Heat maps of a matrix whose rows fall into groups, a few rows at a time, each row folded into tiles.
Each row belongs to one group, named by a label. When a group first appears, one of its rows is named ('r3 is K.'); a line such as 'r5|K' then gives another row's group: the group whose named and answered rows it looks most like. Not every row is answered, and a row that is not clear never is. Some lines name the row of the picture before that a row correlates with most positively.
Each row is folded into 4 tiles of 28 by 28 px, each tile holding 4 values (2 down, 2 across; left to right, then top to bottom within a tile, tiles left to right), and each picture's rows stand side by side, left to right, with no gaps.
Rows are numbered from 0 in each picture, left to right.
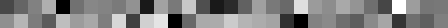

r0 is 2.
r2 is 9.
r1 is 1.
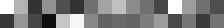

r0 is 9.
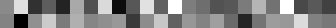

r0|1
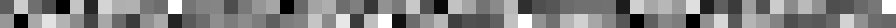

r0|1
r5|9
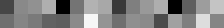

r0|2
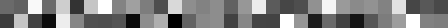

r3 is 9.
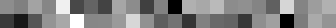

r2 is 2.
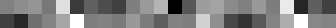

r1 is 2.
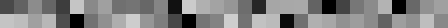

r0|9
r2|1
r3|2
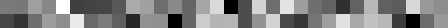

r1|2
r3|9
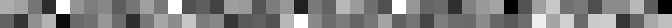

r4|2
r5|1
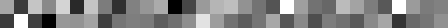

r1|2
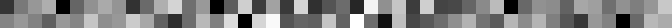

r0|2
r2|1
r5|2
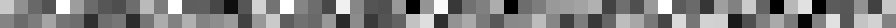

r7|1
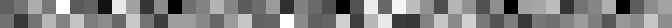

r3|9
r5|2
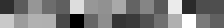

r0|9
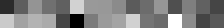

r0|9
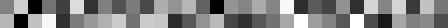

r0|1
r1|1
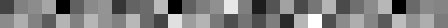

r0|2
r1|2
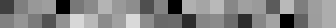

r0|2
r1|9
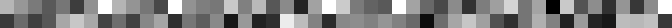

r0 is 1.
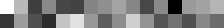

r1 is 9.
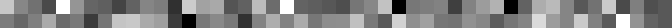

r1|9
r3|2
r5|2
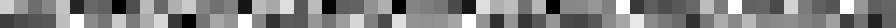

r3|2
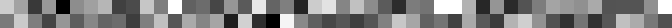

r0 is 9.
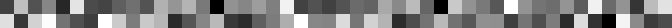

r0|1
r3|1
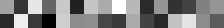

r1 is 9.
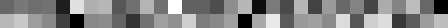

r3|1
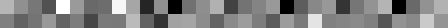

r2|2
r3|2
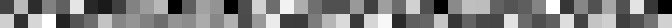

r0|1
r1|2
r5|1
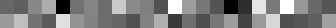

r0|2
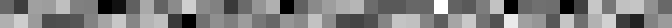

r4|2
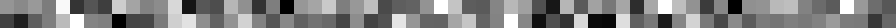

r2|9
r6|9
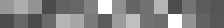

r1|2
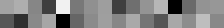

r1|2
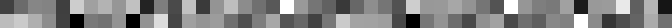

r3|9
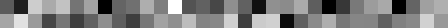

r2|1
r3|2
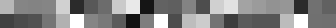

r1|1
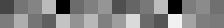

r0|2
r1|2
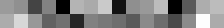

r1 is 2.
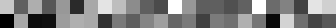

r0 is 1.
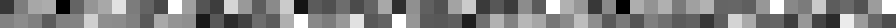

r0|2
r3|2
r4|1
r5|9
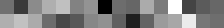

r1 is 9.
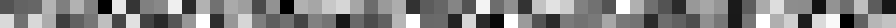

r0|1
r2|9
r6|2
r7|1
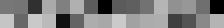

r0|1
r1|1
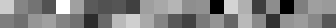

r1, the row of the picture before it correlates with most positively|1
